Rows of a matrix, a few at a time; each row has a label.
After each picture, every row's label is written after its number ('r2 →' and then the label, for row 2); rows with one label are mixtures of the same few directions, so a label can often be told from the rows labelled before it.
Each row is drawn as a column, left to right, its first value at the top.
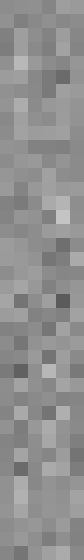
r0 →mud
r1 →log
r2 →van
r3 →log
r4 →mud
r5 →mud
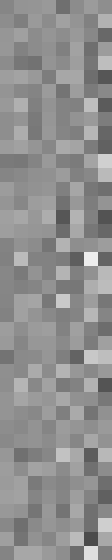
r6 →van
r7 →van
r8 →log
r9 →mud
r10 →mud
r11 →van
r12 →van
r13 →van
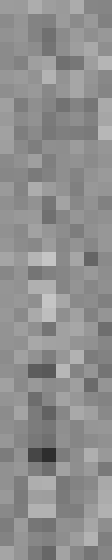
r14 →van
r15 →log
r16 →mud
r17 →mud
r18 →log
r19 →log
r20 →van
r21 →log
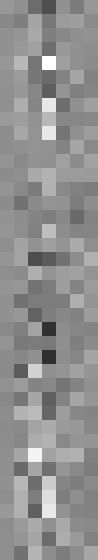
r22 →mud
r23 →log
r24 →mud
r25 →log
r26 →van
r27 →mud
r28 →van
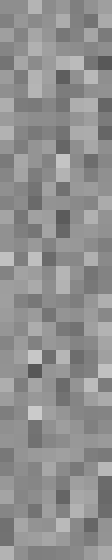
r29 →van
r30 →van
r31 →log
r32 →van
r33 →van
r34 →log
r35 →van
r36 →log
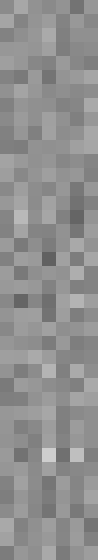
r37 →van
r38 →mud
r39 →log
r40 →mud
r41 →mud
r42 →mud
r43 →van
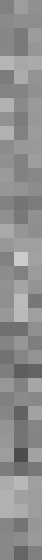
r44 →log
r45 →mud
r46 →log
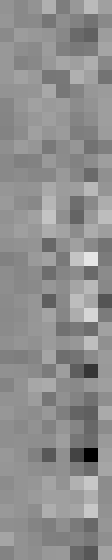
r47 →van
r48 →van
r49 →van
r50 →mud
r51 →log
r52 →mud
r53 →mud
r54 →mud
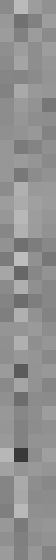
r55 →mud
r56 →mud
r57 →mud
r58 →van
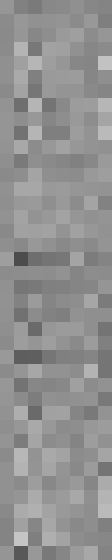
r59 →van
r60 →van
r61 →log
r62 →van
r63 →van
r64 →van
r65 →log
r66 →log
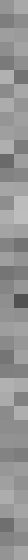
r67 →van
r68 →mud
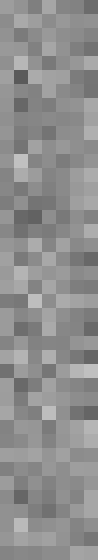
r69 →log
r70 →van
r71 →mud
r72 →log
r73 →mud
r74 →log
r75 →log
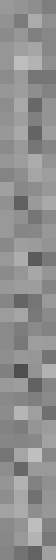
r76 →mud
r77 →log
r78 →van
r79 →log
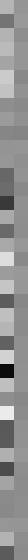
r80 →log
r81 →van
